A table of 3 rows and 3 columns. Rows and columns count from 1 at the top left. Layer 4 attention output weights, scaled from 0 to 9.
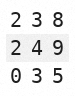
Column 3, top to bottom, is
8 9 5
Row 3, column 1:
0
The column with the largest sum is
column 3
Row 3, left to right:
0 3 5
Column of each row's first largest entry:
3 3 3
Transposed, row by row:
2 2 0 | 3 4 3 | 8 9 5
